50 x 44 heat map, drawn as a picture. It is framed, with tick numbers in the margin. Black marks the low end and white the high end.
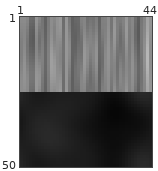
It is made of 2 by 1 panels. Panel 1,1: middling, streaked downward. Panel 2,1: very low, smooth, faint in contrast.
